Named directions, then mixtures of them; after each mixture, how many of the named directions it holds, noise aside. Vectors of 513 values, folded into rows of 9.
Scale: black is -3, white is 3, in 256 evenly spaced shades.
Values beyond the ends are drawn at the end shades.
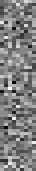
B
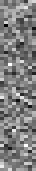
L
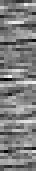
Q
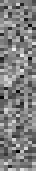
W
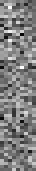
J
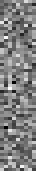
one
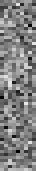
two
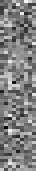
two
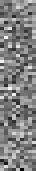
three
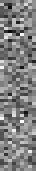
one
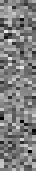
two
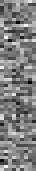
three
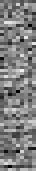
two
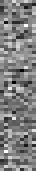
three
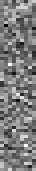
one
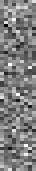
one
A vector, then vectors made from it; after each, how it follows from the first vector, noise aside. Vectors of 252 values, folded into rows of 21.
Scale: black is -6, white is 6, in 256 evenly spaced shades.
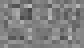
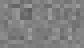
shrunk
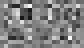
scaled up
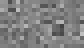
wrapped around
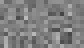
wrapped around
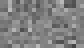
wrapped around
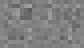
shrunk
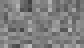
wrapped around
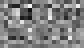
scaled up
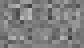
negated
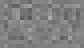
shrunk
